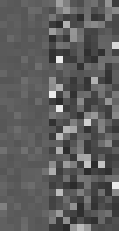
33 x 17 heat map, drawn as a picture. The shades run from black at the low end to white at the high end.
The values are skewed, with a long tail toward high values. A vertical seam about 40% of the way across splits the table, and the left part is calmer. There is no overall slope. The texture is fine-grained noise. No regular stripes run through it. The halves do not mirror each other.
